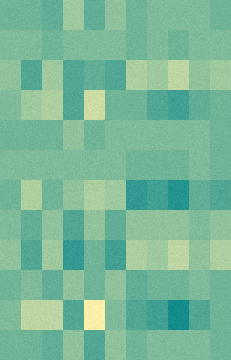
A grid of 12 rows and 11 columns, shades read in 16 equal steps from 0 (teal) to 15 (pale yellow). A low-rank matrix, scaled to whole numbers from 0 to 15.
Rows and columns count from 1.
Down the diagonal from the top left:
6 7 9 4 6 7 2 8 11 7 6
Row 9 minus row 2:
1 -3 3 -5 -1 -4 4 2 5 1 3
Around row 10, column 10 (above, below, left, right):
8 4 6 6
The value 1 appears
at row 7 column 9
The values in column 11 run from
4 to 10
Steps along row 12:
same down up down up down up same same down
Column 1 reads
6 7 8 7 6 7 6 7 8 6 7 6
